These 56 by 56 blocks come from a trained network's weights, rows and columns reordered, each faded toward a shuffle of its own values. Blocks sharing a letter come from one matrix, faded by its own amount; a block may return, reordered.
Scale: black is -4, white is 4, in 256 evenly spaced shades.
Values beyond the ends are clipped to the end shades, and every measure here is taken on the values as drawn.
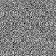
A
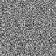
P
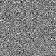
A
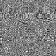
P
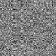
P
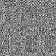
P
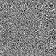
A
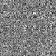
P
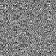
A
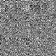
P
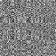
A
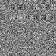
A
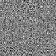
A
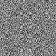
P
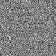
A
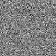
A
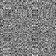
A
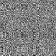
P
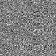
P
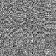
A
